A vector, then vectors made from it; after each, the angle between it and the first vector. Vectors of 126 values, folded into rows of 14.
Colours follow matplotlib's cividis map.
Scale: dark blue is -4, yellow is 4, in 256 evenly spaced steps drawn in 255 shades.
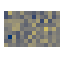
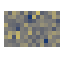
partly opposed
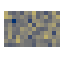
partly opposed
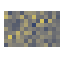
nearly opposite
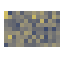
nearly opposite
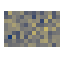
nearly parallel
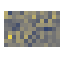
nearly opposite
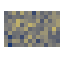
partly aligned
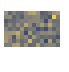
partly opposed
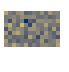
orthogonal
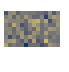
partly aligned
